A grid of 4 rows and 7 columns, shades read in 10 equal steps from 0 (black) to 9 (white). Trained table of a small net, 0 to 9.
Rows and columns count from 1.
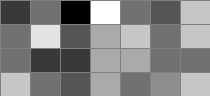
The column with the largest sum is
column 4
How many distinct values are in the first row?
6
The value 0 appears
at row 1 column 3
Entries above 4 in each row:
2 4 2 4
